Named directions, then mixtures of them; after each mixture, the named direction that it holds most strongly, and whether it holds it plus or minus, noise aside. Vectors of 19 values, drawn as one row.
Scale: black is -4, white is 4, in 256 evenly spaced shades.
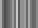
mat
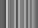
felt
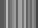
felt, plus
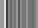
felt, minus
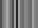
mat, minus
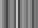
mat, plus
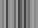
felt, minus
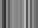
felt, plus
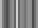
mat, plus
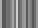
mat, plus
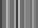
felt, plus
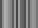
mat, minus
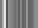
felt, minus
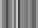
mat, plus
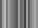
mat, minus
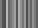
felt, plus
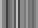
felt, minus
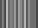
felt, plus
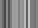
mat, plus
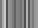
felt, minus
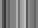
mat, plus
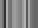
felt, plus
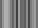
mat, minus
